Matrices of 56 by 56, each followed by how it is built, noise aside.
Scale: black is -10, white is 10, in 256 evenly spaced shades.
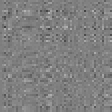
low rank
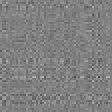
low rank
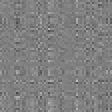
low rank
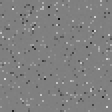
sparse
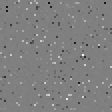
sparse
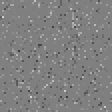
sparse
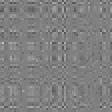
low rank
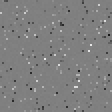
sparse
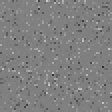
sparse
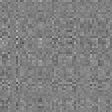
low rank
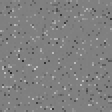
sparse
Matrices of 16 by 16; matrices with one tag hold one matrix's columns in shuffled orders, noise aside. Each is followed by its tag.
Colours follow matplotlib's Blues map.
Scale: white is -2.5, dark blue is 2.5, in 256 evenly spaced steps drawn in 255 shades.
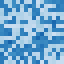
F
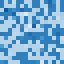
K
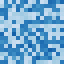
F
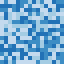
F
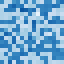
F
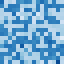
F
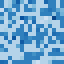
K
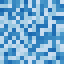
K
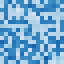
F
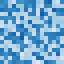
K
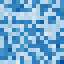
F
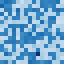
K
